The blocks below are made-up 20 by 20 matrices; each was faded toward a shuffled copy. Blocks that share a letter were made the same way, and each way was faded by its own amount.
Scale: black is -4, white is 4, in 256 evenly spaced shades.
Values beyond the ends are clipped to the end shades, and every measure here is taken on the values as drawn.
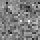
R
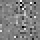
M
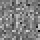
R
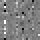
M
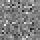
R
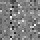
M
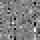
M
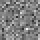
R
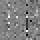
M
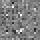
M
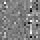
M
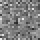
R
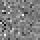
M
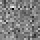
R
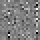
M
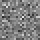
R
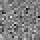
R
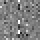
M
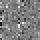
M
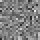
R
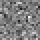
R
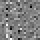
M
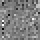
M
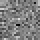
R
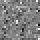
M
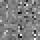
M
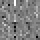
M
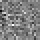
R
